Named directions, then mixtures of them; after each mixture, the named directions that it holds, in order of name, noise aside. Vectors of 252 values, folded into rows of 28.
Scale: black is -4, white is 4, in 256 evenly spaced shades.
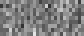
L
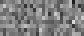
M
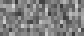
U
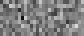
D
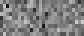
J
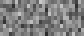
U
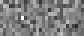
D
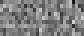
M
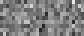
J, M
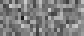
D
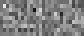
J, M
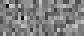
D, J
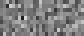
D, J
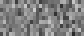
M, U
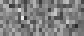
D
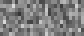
U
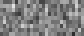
U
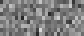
D, M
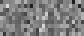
J, M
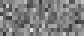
J, L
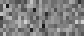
J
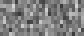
U
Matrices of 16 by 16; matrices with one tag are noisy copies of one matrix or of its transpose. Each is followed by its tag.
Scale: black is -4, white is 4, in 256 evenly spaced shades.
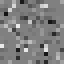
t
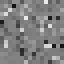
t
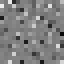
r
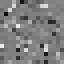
t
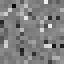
t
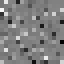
r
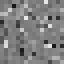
t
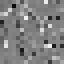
t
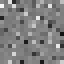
r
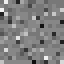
r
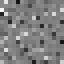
r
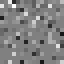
r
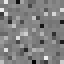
r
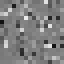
t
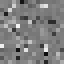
t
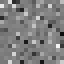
r
